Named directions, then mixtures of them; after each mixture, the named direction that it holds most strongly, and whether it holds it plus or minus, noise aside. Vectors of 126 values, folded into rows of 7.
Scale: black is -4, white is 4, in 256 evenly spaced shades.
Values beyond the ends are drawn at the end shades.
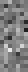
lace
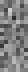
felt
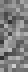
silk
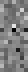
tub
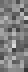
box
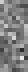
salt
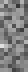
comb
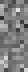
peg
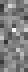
tub, minus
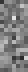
salt, minus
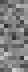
salt, minus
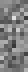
box, minus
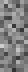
comb, plus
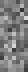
box, plus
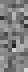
box, minus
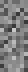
box, plus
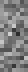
silk, minus
